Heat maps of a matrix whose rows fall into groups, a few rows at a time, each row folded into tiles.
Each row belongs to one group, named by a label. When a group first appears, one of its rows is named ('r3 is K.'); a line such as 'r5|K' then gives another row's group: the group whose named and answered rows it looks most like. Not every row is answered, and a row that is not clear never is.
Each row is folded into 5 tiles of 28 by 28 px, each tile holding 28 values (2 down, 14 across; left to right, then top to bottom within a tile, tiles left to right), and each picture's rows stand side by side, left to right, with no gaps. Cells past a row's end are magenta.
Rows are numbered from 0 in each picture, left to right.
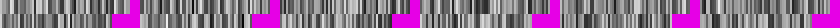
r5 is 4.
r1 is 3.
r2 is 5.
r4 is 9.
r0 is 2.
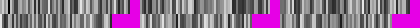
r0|2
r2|9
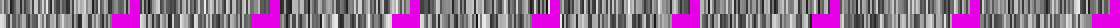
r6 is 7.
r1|5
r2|3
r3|4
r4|5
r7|7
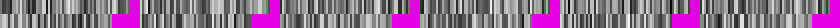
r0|5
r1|9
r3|3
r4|2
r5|7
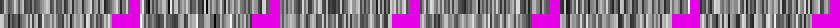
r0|3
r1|7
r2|9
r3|7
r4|3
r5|5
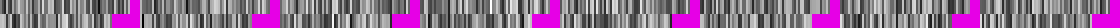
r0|4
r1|9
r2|2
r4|2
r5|3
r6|4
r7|5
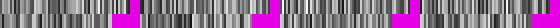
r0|9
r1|3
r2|2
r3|7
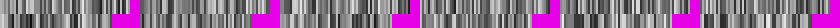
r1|9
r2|5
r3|9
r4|7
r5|2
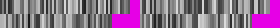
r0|5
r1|4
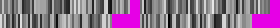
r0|4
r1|5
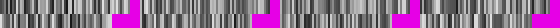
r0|3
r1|9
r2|9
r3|5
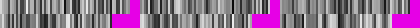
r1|4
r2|7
